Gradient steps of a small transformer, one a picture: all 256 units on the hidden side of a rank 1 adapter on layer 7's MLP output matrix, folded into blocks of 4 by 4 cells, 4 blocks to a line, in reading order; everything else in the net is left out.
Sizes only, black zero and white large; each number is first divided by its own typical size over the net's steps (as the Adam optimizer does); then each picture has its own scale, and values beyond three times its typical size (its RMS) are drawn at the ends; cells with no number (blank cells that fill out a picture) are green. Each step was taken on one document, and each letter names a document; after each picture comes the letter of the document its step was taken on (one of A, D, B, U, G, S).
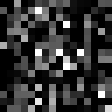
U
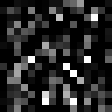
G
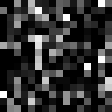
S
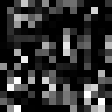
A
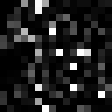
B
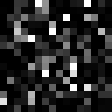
S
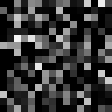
U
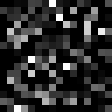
G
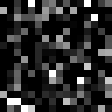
U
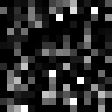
G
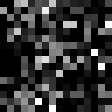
U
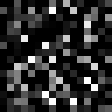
G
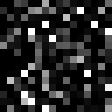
S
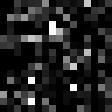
S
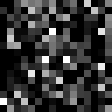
U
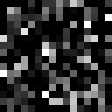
A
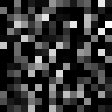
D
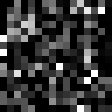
D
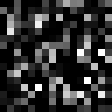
D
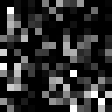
A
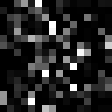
B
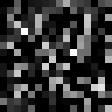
D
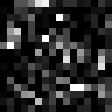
B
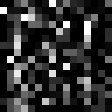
G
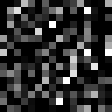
A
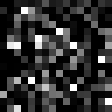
S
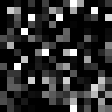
A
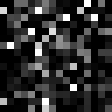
B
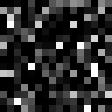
D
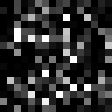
S
